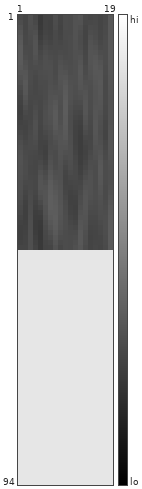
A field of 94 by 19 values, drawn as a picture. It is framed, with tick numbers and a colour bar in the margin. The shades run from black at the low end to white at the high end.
The table splits into 2 rows of 1 panel. Panel 1,1: low, streaked downward, faint in contrast. Panel 2,1: very high, flat.
